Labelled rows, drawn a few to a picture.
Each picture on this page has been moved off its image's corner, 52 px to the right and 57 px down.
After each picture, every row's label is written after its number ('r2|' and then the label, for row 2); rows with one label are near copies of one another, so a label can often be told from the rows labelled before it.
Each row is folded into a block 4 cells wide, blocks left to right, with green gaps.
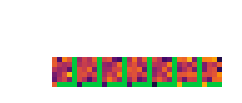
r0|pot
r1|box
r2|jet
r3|box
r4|jet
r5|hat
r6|hat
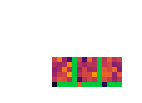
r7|jet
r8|pot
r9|box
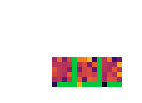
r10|box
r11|hat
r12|jet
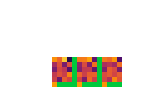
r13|hat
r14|hat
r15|hat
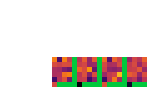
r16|pot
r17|box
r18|pot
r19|box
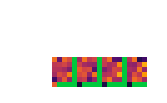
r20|pot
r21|box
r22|jet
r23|jet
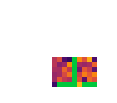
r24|jet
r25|hat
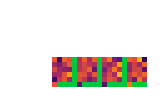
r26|pot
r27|box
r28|jet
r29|hat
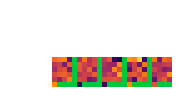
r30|hat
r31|box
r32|jet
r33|hat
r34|pot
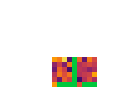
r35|hat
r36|pot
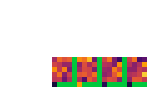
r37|box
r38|hat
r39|jet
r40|jet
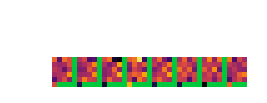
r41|pot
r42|jet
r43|jet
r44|hat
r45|jet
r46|box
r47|box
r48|pot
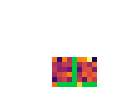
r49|pot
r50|hat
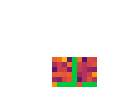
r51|hat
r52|pot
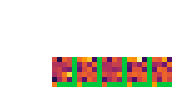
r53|pot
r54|hat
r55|pot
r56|hat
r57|hat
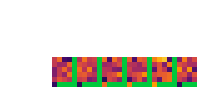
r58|jet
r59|box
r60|pot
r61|pot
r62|hat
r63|box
